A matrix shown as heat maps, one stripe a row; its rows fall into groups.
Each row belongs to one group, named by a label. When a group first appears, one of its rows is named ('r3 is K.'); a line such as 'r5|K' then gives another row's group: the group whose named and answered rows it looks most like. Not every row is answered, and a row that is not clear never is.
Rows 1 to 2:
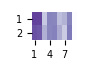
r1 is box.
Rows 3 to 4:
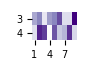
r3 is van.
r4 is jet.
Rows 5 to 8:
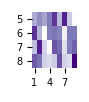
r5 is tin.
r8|van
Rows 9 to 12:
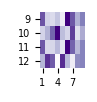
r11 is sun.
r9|sun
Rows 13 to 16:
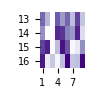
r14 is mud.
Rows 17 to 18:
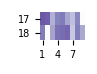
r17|box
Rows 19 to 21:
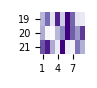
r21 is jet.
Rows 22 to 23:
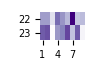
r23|box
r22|tin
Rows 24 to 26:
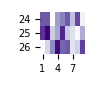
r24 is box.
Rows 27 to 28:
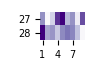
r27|mud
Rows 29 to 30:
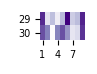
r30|van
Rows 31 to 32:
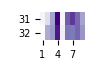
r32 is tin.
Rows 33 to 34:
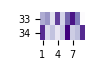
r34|sun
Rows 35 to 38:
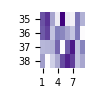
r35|jet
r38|mud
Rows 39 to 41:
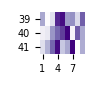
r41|tin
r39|mud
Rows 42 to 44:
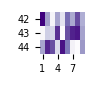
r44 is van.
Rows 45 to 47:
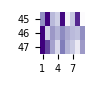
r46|sun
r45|jet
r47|van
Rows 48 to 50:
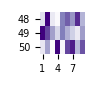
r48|jet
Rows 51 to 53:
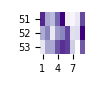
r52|van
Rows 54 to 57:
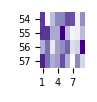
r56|van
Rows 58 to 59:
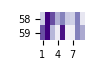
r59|jet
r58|jet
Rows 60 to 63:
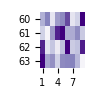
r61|mud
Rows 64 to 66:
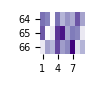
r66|tin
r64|box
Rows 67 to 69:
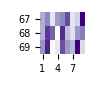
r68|jet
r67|van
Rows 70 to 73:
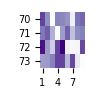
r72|van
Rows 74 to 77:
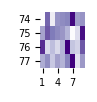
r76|sun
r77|tin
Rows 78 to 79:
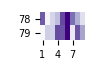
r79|mud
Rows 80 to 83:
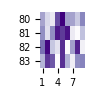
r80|mud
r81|mud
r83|jet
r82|jet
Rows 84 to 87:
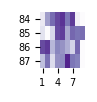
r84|tin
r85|mud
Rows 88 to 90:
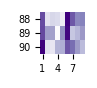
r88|sun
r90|sun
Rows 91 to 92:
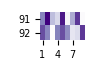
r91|jet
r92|van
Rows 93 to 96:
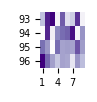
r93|jet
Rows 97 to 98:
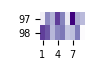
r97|tin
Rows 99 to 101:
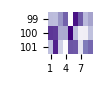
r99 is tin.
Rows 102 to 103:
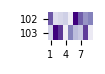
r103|jet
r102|sun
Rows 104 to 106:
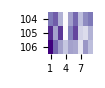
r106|box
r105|sun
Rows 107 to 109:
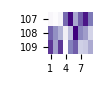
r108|sun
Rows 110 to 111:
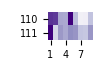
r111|sun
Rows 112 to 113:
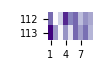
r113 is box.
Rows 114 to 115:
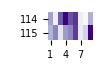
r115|van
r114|mud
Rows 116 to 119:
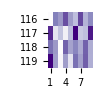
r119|box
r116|tin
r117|sun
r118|box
